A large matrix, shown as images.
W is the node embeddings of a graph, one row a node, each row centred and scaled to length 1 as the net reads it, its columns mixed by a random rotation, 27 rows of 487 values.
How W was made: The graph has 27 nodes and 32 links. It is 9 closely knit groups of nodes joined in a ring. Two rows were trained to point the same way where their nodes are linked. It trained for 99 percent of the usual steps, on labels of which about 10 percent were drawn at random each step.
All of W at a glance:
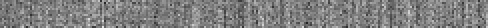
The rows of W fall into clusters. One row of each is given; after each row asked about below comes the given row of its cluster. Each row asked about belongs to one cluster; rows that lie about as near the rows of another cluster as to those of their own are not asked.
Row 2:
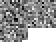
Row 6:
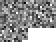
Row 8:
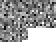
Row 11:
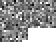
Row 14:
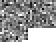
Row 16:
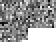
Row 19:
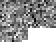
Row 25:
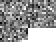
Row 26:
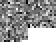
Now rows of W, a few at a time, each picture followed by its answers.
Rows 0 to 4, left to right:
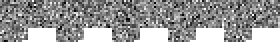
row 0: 14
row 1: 8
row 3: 16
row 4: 16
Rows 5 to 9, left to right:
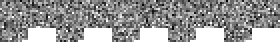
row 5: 8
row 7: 19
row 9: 25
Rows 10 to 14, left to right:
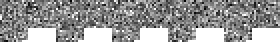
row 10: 14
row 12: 11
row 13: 26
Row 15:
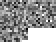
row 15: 6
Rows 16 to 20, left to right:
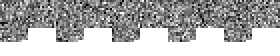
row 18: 25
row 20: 2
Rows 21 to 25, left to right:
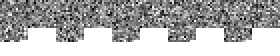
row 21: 26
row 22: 2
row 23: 6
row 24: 11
